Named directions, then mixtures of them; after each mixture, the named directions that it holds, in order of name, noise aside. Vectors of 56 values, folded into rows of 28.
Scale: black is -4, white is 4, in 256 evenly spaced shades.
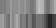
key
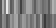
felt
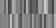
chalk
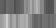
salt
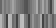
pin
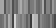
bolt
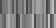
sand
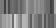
bolt, chalk, salt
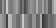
felt, pin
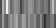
felt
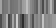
pin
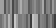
bolt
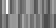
felt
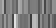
bolt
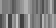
pin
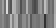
chalk, felt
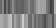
chalk, pin, salt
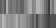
felt, key, salt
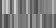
felt, salt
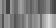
felt, key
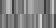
chalk, felt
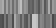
bolt, salt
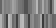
pin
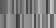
sand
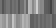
salt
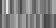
felt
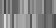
bolt, salt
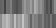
bolt, salt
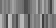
pin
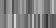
bolt, key, sand
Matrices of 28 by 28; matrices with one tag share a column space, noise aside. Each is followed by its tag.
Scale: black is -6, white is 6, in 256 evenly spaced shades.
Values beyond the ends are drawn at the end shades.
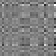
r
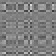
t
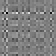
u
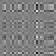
t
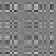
t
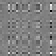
t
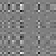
t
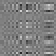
t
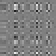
t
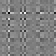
u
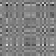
r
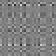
r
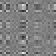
t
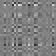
r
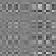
t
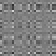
t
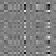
t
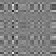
t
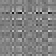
u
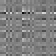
u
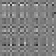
r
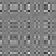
t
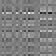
u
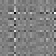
u
